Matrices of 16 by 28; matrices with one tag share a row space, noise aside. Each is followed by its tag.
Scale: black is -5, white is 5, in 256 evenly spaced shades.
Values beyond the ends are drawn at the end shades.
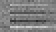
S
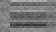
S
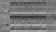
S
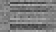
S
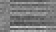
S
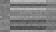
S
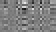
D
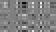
D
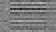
S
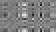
D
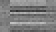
S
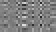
D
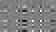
D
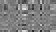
D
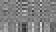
D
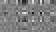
D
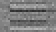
S
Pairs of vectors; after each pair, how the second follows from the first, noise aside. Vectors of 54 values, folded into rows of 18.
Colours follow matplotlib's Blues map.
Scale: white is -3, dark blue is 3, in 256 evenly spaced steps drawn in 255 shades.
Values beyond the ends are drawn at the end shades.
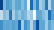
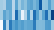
shuffled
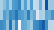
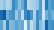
shuffled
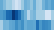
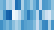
sign-scrambled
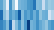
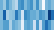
shuffled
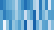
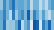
shuffled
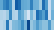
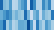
shuffled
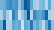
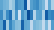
sign-scrambled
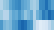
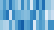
shuffled
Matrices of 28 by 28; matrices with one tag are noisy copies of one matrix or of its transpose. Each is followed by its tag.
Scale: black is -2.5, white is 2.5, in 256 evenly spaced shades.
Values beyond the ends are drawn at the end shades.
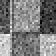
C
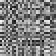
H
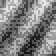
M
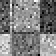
C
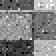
C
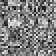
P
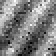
M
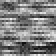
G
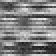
G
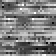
G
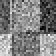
C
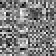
P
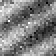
M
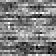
G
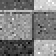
C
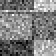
C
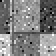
C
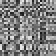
H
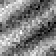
M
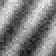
M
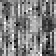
G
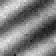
M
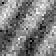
M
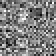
P
